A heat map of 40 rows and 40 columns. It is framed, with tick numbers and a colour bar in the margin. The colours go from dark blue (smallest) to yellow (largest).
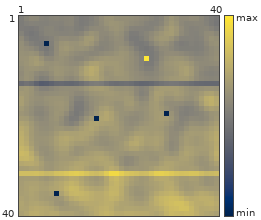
Slope: up to the bottom. Odd lines: rows 14 and 32. Lone odd cells: 5, 1 higher and 4 lower than their neighbours.
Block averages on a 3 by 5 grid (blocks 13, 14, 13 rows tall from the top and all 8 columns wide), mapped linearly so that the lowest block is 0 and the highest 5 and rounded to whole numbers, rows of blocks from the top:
01110
21222
45555
